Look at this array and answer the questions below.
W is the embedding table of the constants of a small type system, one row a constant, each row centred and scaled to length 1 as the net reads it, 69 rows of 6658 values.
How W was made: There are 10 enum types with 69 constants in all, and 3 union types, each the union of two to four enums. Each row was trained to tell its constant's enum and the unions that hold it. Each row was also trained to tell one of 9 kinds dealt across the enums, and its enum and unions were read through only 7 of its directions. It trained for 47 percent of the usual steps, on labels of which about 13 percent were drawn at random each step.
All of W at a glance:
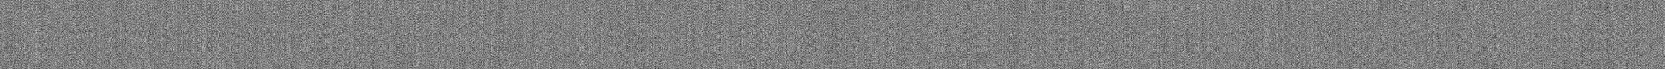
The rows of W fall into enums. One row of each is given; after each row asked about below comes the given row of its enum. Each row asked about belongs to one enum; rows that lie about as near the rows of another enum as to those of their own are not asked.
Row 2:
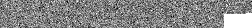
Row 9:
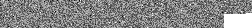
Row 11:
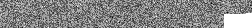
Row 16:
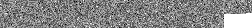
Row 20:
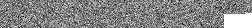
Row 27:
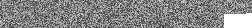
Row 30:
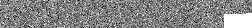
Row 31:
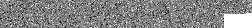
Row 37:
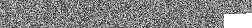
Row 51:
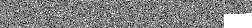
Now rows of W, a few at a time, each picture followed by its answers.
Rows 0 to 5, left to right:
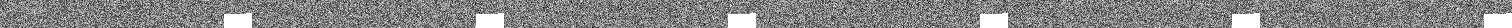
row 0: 37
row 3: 16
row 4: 20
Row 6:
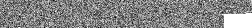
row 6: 9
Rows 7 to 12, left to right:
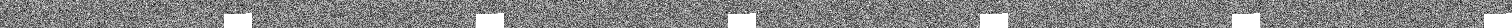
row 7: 9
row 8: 51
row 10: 31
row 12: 30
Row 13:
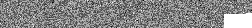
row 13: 51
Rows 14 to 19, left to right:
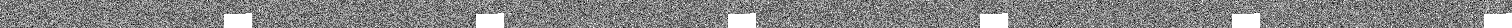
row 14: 20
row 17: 31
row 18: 30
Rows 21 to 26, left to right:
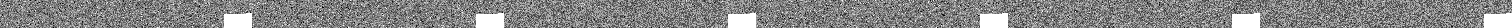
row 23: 11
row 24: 30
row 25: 20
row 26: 37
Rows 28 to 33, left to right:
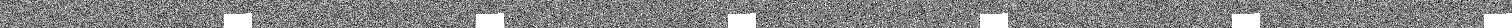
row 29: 51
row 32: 2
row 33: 30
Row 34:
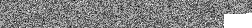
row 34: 37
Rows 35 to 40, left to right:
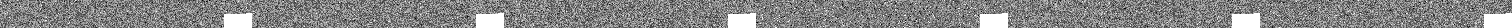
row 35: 16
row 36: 11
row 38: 51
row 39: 2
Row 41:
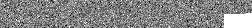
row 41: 51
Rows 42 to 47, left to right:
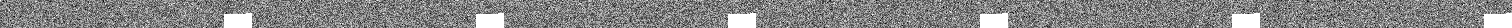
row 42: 9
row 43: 16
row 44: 30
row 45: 16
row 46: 30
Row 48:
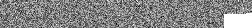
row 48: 37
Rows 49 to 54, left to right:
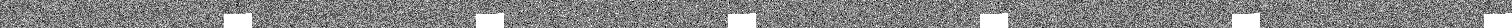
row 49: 9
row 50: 37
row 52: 30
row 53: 16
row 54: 9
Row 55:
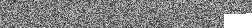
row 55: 27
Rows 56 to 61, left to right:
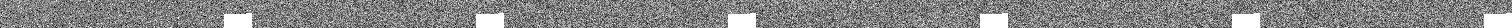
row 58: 11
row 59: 9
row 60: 20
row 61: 37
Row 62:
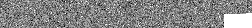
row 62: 16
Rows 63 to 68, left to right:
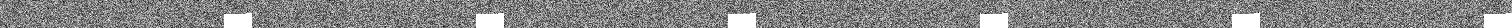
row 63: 20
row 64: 37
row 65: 9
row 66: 20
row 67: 16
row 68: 20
